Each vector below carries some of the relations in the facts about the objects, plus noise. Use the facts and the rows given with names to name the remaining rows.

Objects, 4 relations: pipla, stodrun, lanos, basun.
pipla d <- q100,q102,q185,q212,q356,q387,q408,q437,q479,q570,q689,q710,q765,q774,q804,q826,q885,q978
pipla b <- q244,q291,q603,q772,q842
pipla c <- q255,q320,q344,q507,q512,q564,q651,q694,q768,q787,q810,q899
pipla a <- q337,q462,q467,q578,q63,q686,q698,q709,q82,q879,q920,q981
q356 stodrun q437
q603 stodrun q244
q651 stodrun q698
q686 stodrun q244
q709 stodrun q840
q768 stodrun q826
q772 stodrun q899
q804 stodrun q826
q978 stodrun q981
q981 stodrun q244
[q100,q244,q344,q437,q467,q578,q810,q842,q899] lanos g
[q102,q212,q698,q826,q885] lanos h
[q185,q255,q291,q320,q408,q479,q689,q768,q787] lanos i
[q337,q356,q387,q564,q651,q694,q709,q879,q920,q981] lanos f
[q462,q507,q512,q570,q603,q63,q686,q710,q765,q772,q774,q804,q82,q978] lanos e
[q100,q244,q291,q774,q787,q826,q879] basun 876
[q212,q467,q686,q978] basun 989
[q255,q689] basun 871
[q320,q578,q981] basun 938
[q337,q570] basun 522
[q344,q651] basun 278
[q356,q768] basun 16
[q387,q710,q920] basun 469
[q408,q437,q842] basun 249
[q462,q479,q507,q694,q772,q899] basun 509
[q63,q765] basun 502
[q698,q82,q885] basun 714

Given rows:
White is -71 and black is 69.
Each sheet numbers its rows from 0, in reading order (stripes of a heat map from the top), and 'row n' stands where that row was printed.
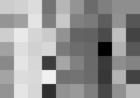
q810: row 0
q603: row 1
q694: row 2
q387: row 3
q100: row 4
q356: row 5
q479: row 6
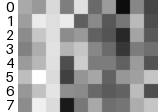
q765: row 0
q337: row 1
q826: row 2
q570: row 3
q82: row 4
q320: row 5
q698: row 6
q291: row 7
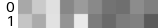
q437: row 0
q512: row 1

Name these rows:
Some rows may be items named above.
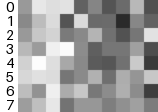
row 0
q337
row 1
q774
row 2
q689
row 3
q212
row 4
q651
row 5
q768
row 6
q686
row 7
q842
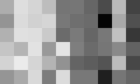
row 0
q920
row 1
q387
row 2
q709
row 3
q512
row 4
q694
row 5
q710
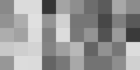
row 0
q244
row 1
q804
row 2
q63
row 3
q255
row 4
q185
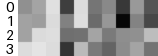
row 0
q772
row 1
q765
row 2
q408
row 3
q344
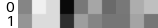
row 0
q291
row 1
q578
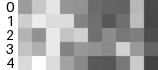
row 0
q698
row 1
q564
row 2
q978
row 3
q467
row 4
q651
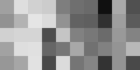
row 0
q387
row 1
q102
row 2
q899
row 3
q408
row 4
q772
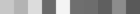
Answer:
q507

